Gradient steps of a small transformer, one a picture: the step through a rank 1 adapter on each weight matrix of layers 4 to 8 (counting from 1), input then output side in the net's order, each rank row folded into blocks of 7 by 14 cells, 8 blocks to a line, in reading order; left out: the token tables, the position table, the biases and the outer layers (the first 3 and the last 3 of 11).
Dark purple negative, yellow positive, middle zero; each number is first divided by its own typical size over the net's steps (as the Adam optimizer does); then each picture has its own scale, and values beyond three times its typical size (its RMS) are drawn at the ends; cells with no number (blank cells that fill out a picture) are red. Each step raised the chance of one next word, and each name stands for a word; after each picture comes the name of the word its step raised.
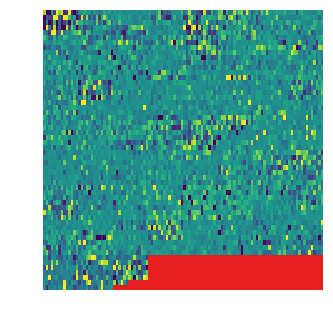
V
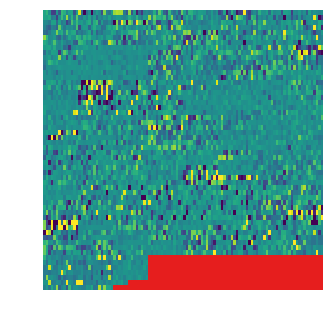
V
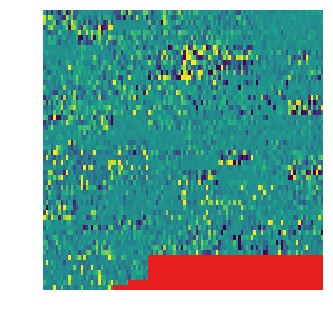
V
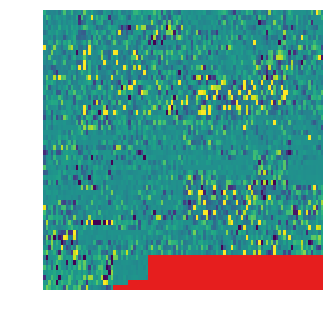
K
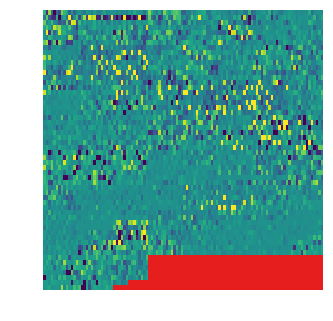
K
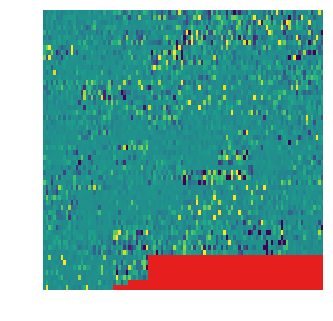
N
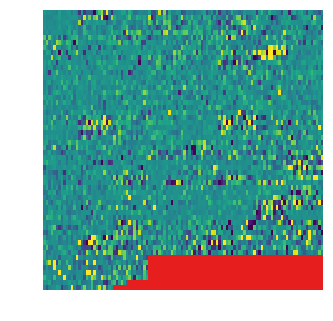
V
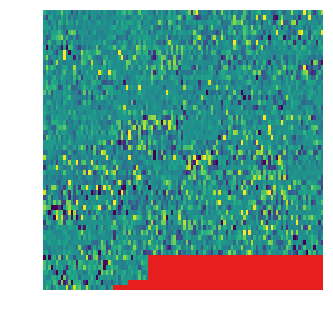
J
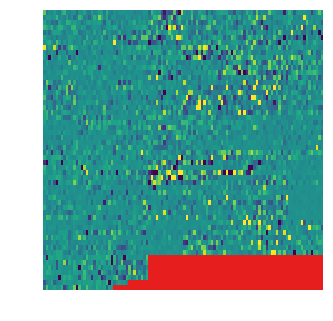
K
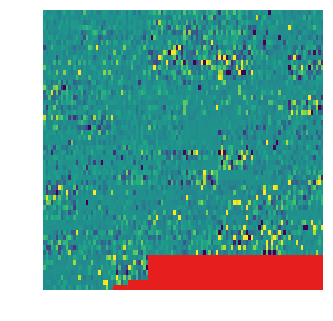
N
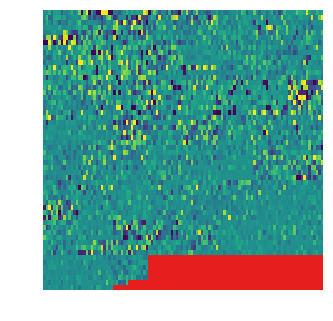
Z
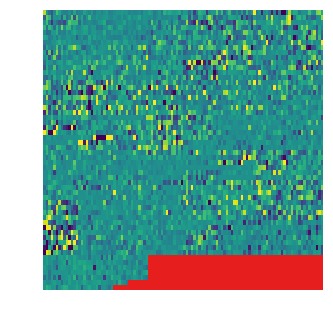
J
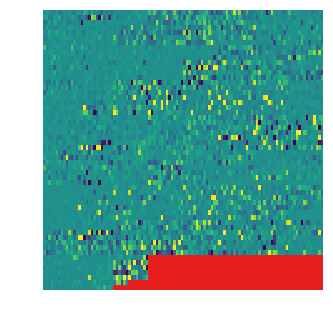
N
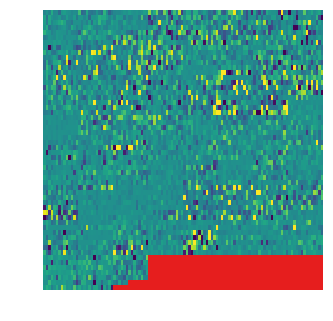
K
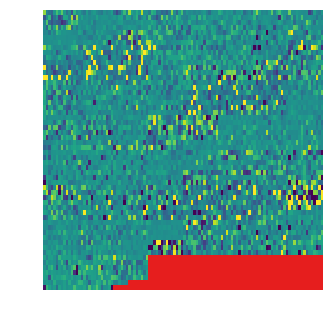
K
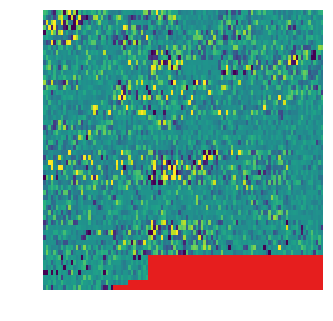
J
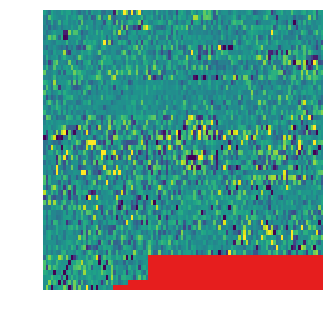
J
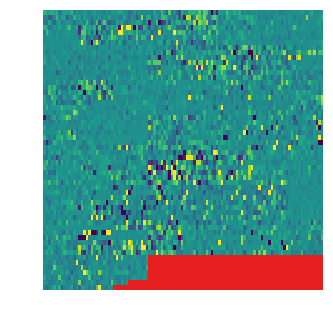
N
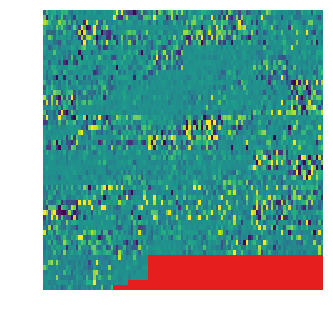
V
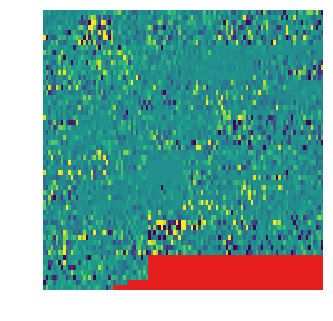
J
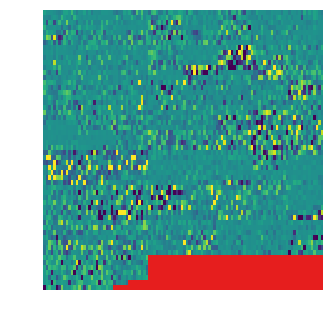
J
